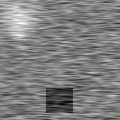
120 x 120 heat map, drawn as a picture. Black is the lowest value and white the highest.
Grain: streaks across. Bumps: one, in the top left. Odd patch: lower, in the bottom middle. Ninth with the lowest average: bottom middle. Mirror symmetry: none. Ninth with the highest average: top left.
